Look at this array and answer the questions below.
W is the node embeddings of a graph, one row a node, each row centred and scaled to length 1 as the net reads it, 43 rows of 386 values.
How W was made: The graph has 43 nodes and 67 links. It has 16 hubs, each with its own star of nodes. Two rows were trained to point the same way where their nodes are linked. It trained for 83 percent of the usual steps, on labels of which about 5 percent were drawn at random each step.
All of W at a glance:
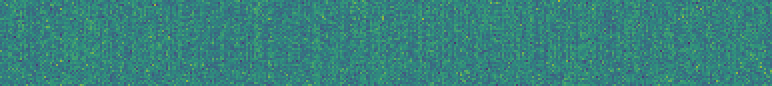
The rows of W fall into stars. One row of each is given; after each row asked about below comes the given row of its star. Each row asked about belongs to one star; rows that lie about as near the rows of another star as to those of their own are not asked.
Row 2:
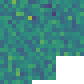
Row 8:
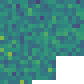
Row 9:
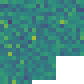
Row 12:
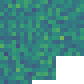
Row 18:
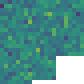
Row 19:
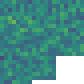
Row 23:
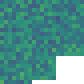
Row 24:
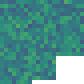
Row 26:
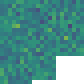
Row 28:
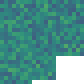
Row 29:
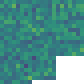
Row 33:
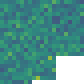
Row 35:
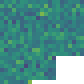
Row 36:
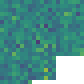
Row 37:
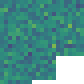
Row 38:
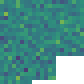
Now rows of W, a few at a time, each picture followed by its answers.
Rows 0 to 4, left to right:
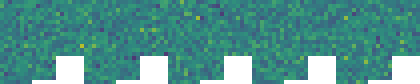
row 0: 29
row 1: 18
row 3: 35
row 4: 24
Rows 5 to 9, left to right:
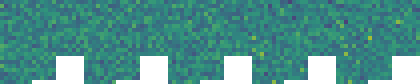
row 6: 36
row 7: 2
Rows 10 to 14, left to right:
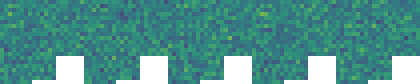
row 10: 2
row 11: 26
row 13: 19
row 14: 37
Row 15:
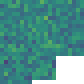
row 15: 12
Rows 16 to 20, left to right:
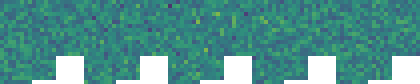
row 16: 18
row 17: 29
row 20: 38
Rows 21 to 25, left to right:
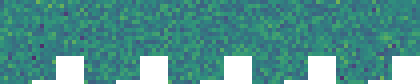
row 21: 36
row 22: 29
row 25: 19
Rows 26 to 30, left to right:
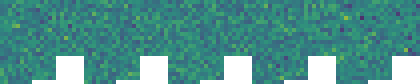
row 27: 9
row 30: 38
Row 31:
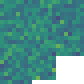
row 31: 33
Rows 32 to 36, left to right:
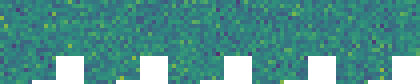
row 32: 24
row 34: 28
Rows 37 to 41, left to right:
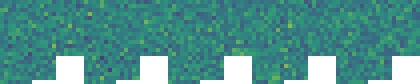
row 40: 38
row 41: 19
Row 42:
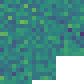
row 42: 23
